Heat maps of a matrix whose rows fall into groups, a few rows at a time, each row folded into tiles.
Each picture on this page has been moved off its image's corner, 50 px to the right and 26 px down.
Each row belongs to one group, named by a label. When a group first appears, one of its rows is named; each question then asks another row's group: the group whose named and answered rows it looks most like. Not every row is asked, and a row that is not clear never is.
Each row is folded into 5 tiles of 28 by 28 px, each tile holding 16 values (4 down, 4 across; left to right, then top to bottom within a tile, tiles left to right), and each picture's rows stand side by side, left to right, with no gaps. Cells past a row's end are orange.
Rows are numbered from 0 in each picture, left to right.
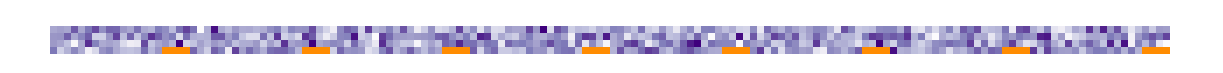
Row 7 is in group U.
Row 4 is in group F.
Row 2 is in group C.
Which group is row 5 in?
C
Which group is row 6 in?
U
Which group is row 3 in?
U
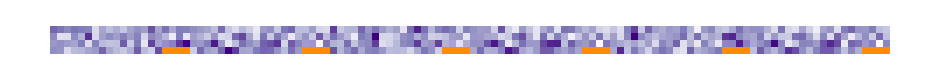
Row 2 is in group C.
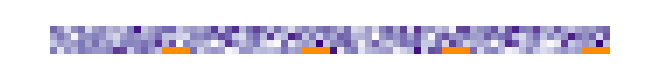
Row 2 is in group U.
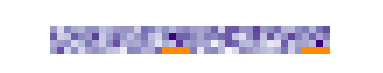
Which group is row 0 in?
C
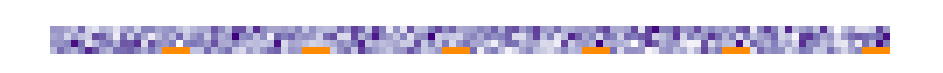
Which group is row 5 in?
C
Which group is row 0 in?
F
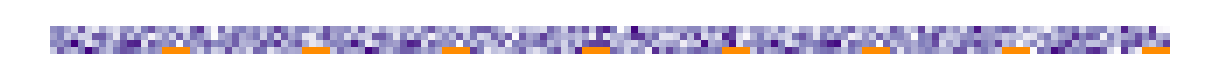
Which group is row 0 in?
F
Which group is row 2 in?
F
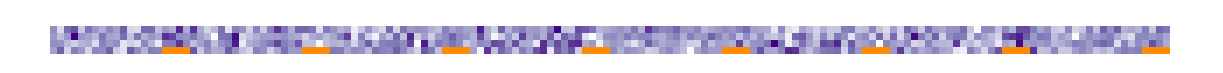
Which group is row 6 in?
C
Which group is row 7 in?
U
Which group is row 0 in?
C
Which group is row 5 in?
F
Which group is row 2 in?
U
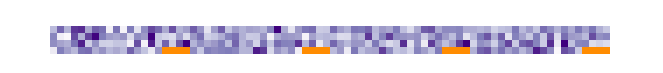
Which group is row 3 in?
U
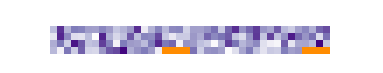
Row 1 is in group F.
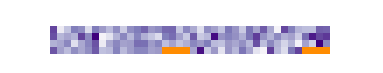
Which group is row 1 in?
C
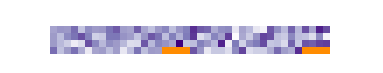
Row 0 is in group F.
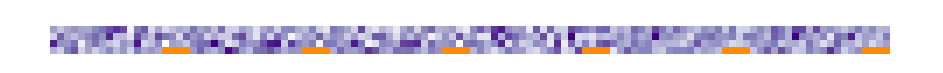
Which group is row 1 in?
F
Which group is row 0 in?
U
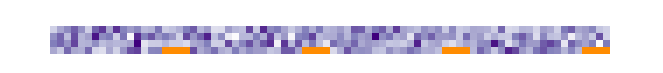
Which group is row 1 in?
U
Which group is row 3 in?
F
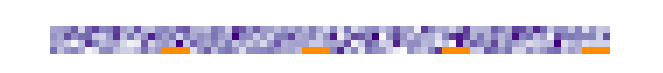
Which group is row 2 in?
C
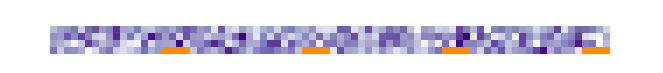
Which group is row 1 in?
F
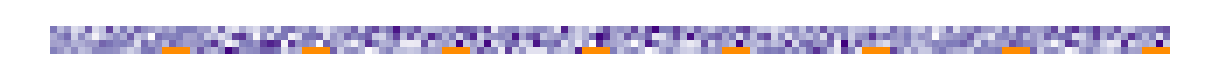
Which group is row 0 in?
U
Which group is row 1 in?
F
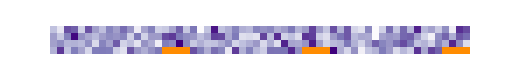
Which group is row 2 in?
U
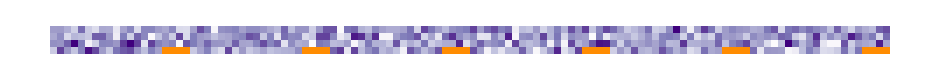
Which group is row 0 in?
F
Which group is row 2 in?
C
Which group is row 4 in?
U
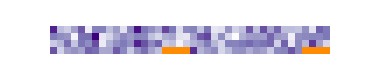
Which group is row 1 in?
U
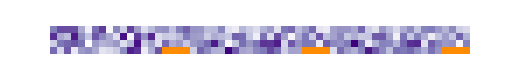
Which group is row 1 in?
F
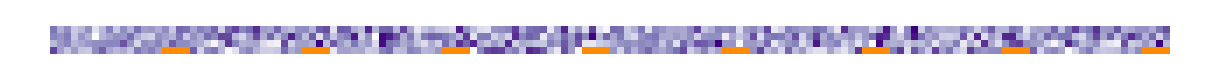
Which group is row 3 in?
U
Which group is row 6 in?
C
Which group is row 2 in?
C
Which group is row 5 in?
C
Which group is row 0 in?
U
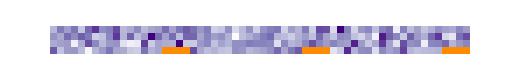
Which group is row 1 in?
U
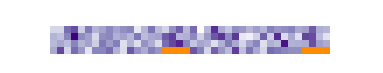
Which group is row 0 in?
C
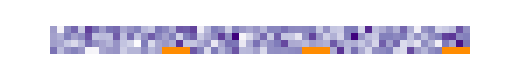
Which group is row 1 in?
C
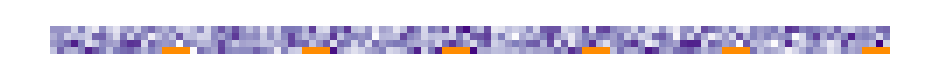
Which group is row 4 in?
F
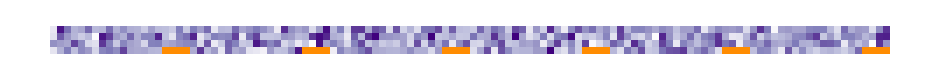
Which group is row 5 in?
C
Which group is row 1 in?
C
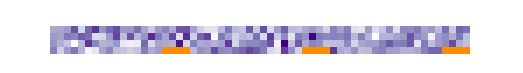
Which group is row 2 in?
U
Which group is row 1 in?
U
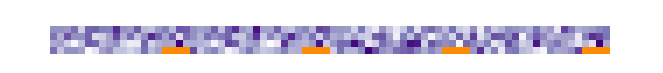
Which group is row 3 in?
C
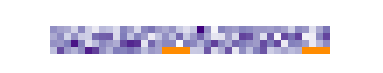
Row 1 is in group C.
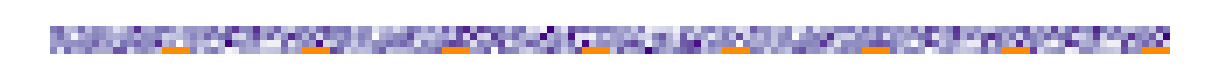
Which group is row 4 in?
F
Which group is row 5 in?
U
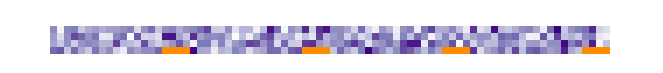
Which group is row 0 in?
C
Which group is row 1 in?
U
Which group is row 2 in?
F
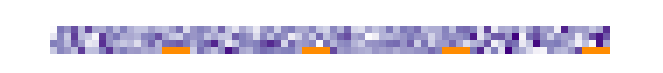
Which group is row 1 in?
F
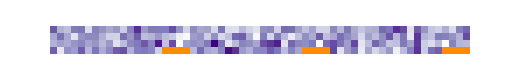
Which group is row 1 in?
F
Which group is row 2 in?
U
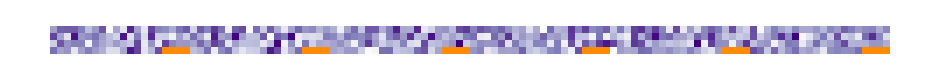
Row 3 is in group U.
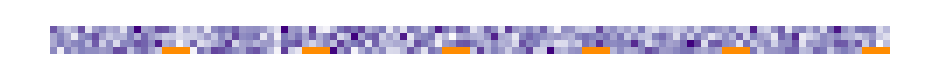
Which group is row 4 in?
F
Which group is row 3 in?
C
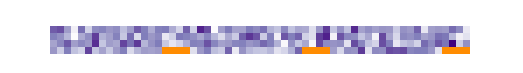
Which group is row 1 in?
C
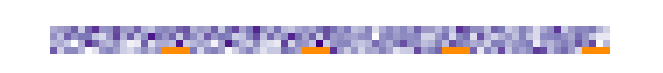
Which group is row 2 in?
U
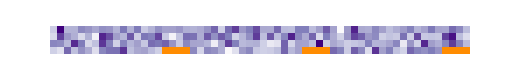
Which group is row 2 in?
C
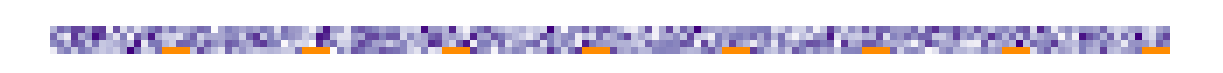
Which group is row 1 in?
C
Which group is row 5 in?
U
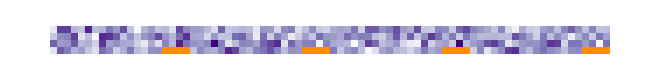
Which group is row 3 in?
F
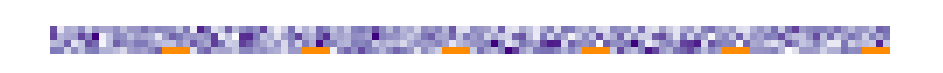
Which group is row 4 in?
F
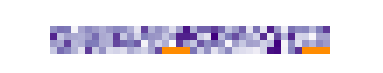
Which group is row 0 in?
C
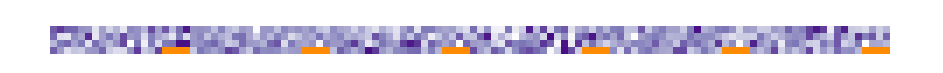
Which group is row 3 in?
U
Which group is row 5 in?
U
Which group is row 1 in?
F
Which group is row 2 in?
F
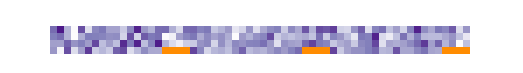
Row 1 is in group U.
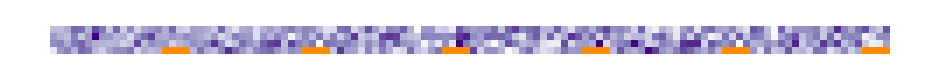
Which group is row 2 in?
C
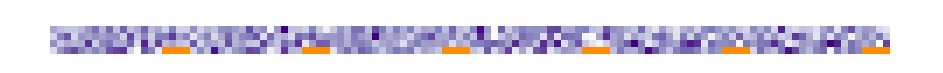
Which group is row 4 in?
F
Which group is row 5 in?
F
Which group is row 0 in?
U
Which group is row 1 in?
U
